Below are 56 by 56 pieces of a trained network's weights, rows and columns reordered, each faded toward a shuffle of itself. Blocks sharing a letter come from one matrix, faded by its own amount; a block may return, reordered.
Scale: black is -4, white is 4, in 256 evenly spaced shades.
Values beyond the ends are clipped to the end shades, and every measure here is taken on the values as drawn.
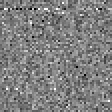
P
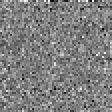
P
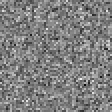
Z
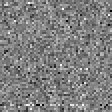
P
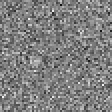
Z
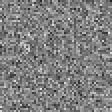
Z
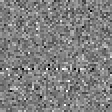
P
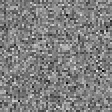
Z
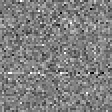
P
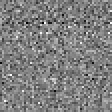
P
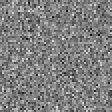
Z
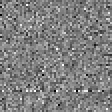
P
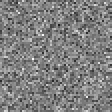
Z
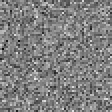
Z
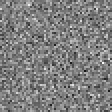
Z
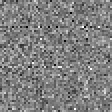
P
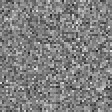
Z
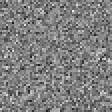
Z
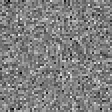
Z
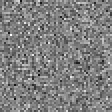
Z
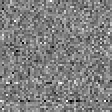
P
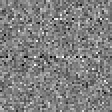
P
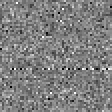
P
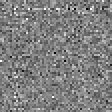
P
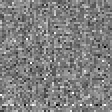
P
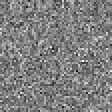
Z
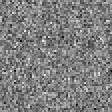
Z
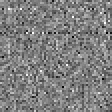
P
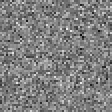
Z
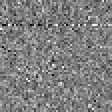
P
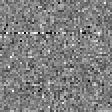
P
